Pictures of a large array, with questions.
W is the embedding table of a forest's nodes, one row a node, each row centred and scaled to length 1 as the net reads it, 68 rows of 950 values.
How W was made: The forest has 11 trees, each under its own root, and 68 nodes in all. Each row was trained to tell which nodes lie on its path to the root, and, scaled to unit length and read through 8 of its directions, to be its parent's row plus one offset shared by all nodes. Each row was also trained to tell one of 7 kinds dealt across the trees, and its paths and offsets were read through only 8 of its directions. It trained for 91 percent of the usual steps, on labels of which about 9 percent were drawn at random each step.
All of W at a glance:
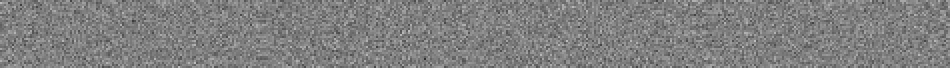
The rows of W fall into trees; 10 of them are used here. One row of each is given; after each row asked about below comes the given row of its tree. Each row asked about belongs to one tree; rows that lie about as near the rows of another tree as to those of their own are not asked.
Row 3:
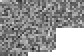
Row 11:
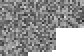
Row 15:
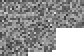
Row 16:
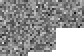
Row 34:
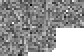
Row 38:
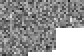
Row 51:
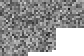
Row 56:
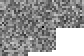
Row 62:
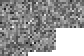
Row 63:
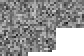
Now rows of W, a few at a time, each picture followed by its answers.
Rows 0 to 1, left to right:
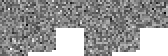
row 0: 34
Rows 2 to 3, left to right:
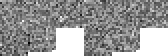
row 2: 3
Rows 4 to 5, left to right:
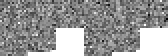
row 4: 34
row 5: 56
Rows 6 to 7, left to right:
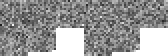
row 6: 11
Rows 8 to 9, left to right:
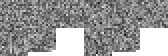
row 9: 34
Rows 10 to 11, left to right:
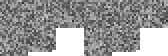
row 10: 63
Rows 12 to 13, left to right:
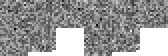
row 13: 56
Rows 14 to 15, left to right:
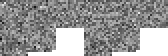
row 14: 38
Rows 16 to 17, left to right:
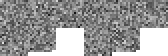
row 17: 63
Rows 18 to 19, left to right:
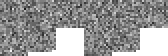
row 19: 3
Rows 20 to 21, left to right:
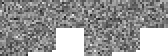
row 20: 15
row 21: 16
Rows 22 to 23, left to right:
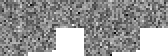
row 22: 34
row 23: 38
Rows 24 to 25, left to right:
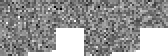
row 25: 34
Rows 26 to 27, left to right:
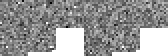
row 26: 56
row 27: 38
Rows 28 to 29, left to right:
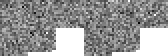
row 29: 38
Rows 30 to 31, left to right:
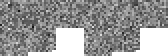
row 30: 11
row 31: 16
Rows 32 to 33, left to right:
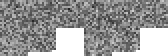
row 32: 16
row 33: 11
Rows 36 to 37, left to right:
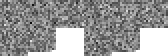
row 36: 34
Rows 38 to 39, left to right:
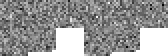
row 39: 16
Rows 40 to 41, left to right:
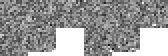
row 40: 3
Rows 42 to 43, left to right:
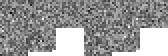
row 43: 38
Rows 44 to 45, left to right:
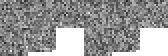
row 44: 34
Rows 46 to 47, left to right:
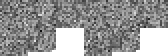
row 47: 15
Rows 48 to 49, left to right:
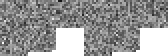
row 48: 16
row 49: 63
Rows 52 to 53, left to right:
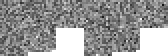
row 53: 56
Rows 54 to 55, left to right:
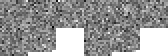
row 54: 3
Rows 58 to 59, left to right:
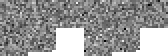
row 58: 16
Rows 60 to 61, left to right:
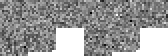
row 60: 15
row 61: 3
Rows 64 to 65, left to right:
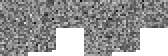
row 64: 56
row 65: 16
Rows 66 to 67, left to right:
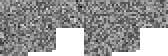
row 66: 56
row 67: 51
